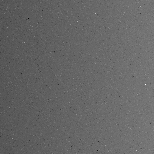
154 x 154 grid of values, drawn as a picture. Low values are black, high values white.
Stripes: none. Slope: up to the right. Average level on the scale: 40%. Odd rows or columns: none.
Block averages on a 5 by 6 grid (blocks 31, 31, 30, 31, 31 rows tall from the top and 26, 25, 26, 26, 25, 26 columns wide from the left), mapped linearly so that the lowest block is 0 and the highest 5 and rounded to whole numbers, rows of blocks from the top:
0 1 2 3 4 5 | 0 1 2 3 4 5 | 0 1 2 3 4 5 | 0 1 2 3 4 5 | 0 1 2 3 4 5
